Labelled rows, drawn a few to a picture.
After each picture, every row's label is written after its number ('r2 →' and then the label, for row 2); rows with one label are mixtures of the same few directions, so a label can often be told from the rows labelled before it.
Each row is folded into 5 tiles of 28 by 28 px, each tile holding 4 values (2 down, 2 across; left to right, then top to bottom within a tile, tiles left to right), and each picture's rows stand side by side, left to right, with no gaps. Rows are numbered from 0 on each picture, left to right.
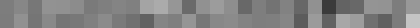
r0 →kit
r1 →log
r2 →kit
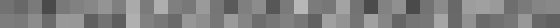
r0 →kit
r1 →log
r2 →log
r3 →kit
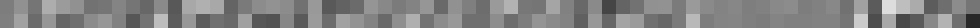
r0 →kit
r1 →kit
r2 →kit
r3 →log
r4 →kit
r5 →log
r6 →kit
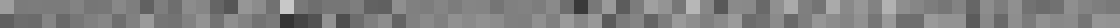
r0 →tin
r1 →log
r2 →tin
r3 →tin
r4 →log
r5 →log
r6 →kit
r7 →kit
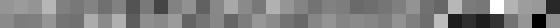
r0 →kit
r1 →log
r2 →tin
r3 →tin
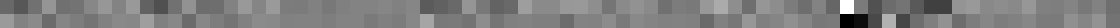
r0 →log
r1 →log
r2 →kit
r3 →log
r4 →log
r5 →log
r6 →tin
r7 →kit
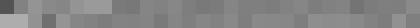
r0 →tin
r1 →kit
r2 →tin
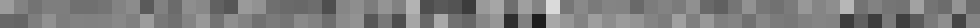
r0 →tin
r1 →log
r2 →kit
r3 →kit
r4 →tin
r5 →log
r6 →tin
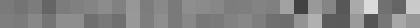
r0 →kit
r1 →kit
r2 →log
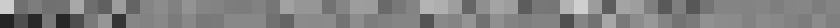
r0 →tin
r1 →kit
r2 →log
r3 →log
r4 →log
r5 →tin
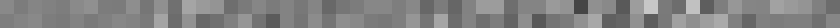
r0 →log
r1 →kit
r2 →kit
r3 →kit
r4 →log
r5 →tin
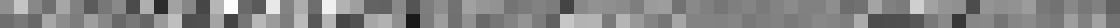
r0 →log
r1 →log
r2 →kit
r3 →kit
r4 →tin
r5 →log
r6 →tin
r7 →kit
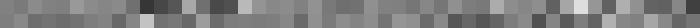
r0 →tin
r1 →log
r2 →kit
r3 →tin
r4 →log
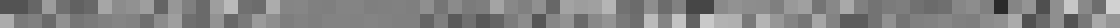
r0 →log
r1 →log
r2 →log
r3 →tin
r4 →kit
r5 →tin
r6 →tin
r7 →log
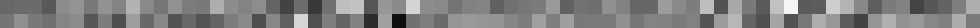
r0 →kit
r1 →tin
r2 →kit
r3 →tin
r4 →log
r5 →log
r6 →tin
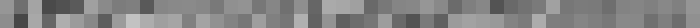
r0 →kit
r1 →tin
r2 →kit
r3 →tin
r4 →kit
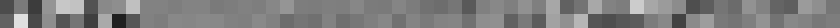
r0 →kit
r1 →tin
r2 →tin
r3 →kit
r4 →tin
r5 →log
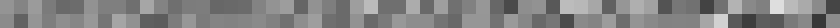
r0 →kit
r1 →tin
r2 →log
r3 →log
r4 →log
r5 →tin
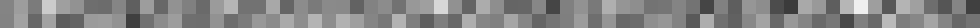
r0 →kit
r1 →log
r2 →tin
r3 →log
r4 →kit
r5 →log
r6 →log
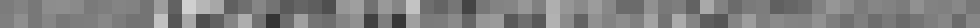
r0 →kit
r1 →kit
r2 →kit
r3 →kit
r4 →kit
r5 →tin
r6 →tin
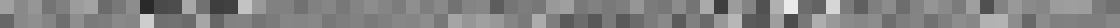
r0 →log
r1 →log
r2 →log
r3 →tin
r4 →tin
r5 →log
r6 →log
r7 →tin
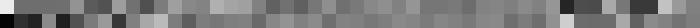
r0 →tin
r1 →tin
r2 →log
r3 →kit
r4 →log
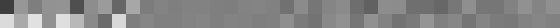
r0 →tin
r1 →log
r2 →log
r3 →log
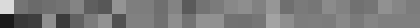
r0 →tin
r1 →kit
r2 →log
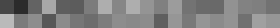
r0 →log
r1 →kit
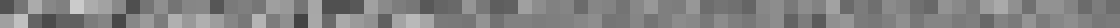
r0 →tin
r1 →tin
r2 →kit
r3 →log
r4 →log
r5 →kit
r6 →log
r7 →log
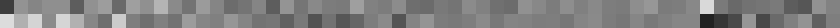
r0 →tin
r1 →log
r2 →tin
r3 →log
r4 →log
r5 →tin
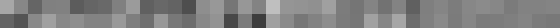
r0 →tin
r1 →kit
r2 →kit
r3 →kit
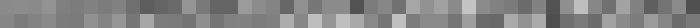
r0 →kit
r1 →log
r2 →tin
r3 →kit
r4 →log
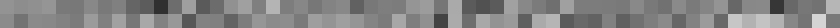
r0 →kit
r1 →log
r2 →tin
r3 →kit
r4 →tin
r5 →tin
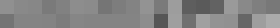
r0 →log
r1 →kit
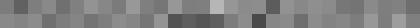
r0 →log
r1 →tin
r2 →kit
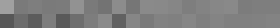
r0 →tin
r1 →log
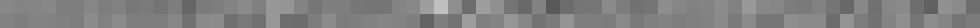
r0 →kit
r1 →kit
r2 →tin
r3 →log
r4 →log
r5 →kit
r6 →log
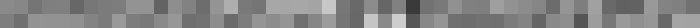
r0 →tin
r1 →log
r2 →kit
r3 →tin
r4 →kit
